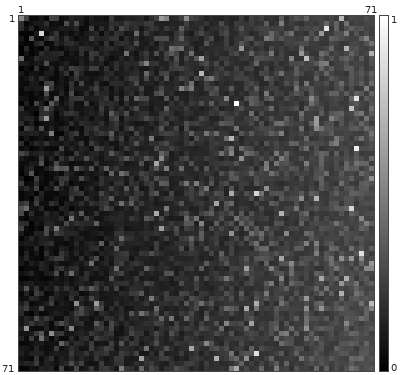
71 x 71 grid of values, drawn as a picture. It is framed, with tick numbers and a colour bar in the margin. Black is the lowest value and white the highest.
Overall the values sit about 20% of the way up the scale. There are no regular stripes. The values are skewed, with a long tail toward high values. Values rise toward the right.
